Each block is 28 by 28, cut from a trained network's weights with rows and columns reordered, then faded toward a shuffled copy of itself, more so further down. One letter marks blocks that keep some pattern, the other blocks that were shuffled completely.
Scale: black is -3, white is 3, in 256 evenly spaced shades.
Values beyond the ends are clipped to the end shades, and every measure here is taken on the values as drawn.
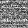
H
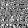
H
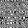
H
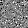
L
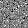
L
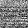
H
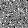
L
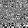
H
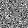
L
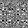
H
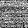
H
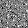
L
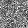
L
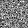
L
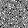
L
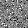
L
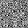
H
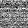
H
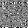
H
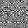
H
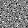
L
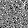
L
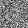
L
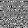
H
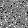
L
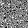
L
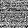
H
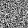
L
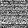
H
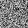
L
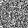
L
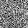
L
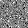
L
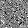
L
